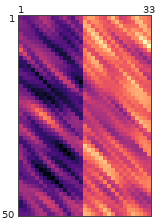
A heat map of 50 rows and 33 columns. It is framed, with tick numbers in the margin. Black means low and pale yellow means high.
Overall the values sit about 50% of the way up the scale. A vertical seam about 50% of the way across splits the table, and the right part is higher. The ninth with the highest average is the top right.
